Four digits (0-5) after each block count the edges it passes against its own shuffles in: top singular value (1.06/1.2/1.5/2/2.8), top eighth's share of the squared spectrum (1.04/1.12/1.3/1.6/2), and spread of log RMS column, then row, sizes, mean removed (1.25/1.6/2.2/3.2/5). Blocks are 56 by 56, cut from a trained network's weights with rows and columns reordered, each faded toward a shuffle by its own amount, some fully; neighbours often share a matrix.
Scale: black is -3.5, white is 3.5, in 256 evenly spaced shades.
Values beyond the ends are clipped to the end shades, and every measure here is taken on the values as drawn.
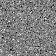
0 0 0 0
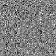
3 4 2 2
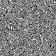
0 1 0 0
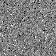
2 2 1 0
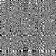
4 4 2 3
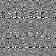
4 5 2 3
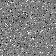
0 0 0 0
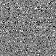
2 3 0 2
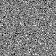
2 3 0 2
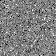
0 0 0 0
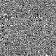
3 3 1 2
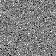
0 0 0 0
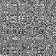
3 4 2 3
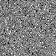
0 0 0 0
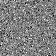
0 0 0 0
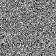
2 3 1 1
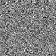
3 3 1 1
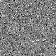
2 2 0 0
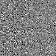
2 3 2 1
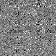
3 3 1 1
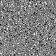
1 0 0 0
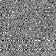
3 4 0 2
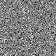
2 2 0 0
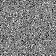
1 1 0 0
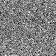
1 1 0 0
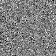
2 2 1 1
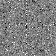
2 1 1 0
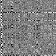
4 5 2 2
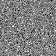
2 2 0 0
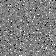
1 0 0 0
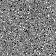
2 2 0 0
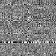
4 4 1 3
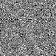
3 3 0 2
